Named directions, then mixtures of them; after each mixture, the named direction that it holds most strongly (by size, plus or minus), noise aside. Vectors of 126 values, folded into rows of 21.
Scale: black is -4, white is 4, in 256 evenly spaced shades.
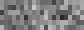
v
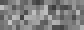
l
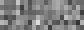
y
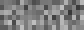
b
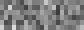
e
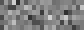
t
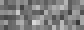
y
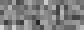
e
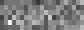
b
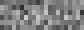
l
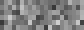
y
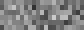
v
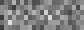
t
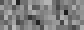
t
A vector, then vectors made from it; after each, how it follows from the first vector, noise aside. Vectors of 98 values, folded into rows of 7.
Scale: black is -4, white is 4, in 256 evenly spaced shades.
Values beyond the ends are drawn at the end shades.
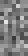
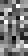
scaled up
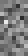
sign-scrambled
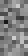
sign-scrambled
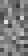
sign-scrambled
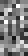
scaled up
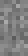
shrunk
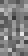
reversed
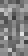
reversed
